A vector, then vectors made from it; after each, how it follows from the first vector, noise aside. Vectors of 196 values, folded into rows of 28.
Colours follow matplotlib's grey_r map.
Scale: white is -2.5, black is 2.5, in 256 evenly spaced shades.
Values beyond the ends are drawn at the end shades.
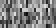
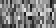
wrapped around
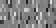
partly zeroed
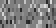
partly zeroed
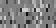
partly zeroed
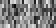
wrapped around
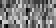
wrapped around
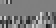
partly zeroed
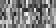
negated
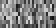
wrapped around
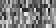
negated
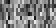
reversed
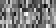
negated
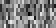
reversed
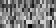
wrapped around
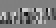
partly zeroed
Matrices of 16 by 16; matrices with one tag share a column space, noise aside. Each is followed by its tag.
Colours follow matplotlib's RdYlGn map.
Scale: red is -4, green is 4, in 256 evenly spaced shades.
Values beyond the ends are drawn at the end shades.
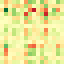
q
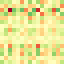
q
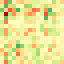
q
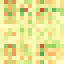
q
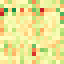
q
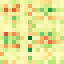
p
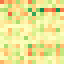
q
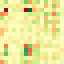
q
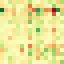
q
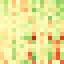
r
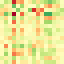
q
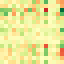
q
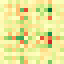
p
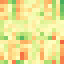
r
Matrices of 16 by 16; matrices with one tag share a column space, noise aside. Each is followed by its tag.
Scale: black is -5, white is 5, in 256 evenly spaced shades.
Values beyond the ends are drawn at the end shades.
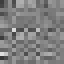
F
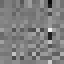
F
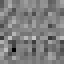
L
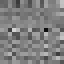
F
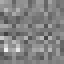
L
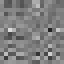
F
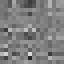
F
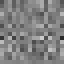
L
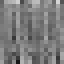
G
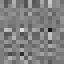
F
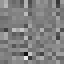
F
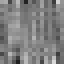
G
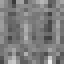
G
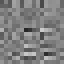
F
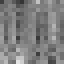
G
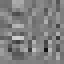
L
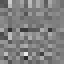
F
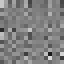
F
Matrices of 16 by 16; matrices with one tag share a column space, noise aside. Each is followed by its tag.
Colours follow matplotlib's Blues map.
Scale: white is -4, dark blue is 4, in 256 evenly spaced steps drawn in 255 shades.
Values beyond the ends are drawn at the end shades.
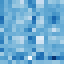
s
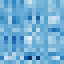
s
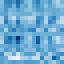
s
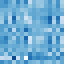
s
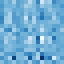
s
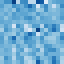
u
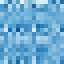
u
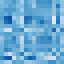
s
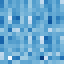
s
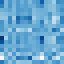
s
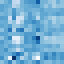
s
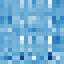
s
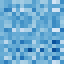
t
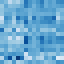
s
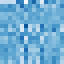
u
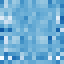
s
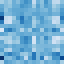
s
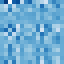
u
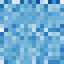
u
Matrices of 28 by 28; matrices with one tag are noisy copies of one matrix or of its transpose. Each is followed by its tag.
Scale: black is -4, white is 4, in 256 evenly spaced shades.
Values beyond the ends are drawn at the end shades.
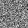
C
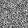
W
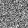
C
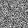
W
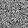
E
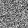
C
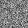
W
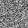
C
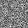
W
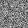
W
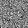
E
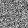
C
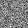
W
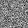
W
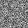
W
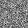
W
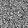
E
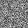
W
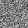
C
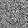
E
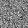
E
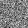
C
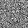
E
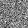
C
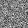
W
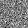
C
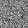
E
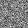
W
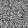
E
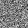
C
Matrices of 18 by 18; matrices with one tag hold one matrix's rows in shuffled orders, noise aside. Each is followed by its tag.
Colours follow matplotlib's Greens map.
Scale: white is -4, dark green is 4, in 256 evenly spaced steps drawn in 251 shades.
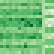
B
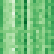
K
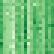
K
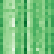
K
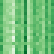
K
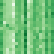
K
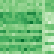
B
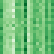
K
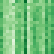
K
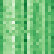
K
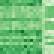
B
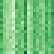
K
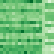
B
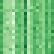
K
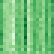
K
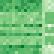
B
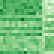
B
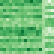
B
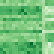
B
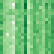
K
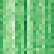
K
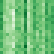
K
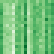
K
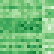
B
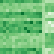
B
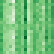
K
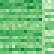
B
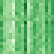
K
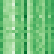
K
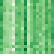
K
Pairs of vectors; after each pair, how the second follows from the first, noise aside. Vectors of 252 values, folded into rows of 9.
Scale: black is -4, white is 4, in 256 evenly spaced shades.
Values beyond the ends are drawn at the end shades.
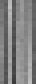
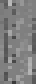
partly zeroed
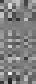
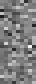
shuffled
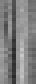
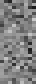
shuffled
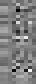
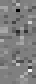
partly zeroed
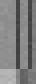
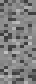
shuffled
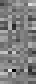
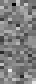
shuffled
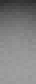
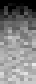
scaled up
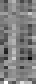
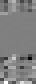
partly zeroed
